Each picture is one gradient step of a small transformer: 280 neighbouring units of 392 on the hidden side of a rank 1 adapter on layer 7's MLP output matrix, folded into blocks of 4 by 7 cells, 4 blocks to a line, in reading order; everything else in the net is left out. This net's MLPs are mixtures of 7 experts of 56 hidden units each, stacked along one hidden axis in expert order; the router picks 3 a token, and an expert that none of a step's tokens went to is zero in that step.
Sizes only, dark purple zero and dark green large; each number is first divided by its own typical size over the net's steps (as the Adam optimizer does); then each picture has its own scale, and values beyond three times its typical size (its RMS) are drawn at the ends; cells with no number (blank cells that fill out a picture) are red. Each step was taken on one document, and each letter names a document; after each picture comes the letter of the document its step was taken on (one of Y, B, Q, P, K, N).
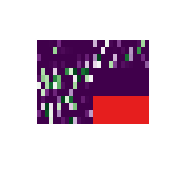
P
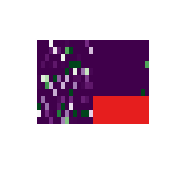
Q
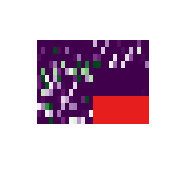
P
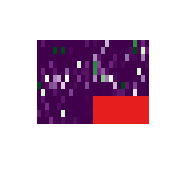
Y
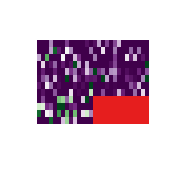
Q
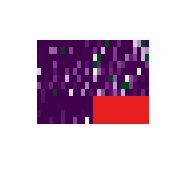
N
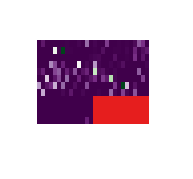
Y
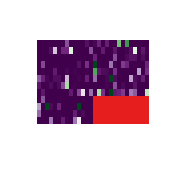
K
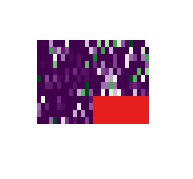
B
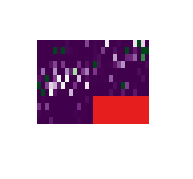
Y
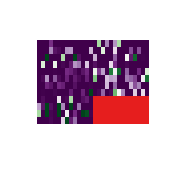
Q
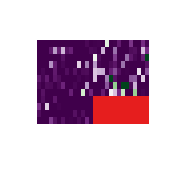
N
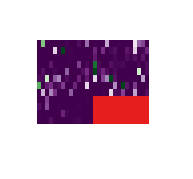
Y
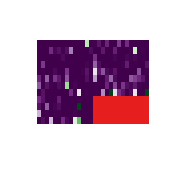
K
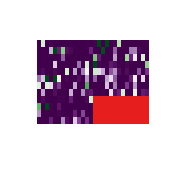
N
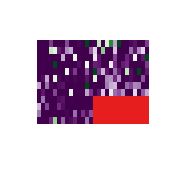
N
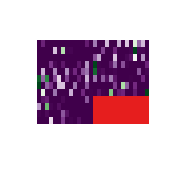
Y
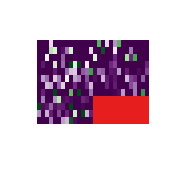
Q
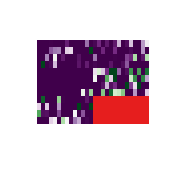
B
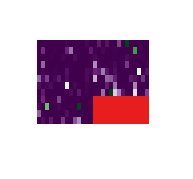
K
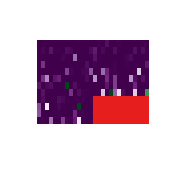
K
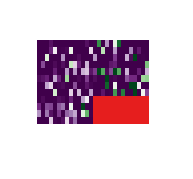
Q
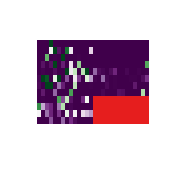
Q
